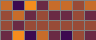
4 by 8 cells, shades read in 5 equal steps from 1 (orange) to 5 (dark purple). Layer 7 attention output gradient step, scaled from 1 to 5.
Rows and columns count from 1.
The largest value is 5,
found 3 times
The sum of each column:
12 12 13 12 13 14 12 13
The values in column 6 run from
2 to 5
